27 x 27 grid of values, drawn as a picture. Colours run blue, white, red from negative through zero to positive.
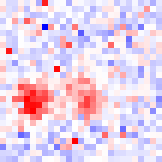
There are two bumps. On average the colour sits 50% of the way up the scale. The values are skewed, with a long tail toward high values. Neither half mirrors the other. No regular stripes run through it. No row or column stands out.
